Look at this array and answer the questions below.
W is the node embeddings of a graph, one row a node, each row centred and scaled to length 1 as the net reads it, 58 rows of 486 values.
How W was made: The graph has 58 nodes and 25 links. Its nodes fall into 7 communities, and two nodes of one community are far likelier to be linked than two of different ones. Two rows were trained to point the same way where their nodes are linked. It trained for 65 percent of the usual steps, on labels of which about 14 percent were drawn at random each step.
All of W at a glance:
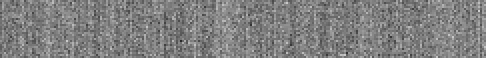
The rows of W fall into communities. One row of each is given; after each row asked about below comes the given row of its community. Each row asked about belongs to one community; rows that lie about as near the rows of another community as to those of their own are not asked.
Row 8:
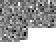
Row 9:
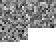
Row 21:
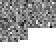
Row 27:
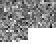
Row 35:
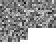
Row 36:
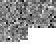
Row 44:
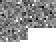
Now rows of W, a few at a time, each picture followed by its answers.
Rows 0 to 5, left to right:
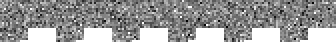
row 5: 27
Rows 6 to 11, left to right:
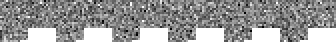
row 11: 21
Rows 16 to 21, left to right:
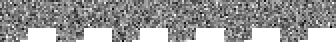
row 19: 44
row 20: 8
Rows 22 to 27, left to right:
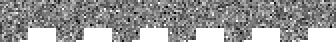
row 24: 35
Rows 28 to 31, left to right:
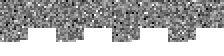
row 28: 8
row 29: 44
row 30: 9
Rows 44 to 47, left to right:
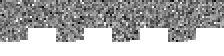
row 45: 27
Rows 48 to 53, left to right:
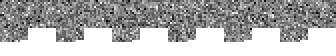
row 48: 36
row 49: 8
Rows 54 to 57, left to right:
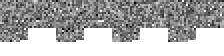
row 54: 9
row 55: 9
